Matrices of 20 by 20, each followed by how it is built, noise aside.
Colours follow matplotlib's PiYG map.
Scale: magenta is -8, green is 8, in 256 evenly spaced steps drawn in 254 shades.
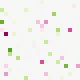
sparse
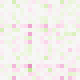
low rank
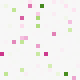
sparse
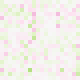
low rank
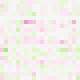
low rank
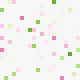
sparse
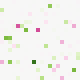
sparse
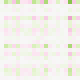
low rank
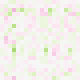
low rank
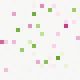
sparse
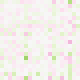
low rank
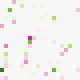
sparse
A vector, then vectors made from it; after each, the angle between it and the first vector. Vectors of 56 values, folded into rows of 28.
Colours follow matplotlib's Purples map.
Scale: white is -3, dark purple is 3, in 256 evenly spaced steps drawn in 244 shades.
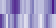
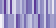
partly opposed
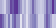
nearly parallel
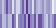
partly opposed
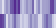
nearly parallel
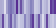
partly aligned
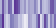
partly aligned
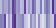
partly aligned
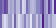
orthogonal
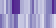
nearly parallel
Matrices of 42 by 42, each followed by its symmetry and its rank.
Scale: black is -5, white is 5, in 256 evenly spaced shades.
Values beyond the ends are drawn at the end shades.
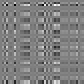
neither, rank one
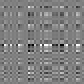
neither, rank one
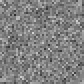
symmetric, full rank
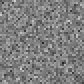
symmetric, full rank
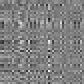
neither, rank three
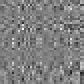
neither, rank three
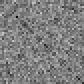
symmetric, full rank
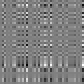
neither, rank one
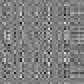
neither, rank three
